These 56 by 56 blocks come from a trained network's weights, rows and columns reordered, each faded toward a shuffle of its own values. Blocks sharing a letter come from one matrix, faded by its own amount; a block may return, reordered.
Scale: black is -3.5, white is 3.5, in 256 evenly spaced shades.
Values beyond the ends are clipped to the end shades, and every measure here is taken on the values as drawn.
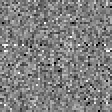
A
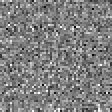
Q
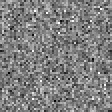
A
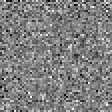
Q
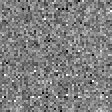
A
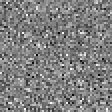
Q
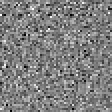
Q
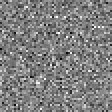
Q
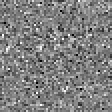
Q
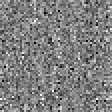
A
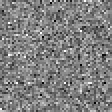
A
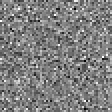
Q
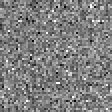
A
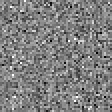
A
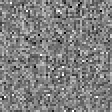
A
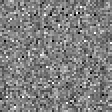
A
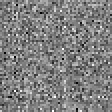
A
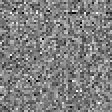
A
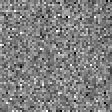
A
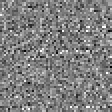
Q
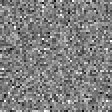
Q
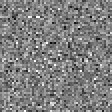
Q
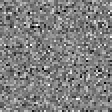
Q
